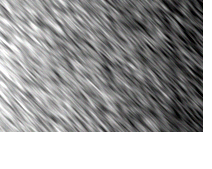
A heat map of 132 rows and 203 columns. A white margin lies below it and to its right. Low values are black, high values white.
The grain runs diagonally down to the right. On average the colour sits 50% of the way up the scale. Values rise toward the left.
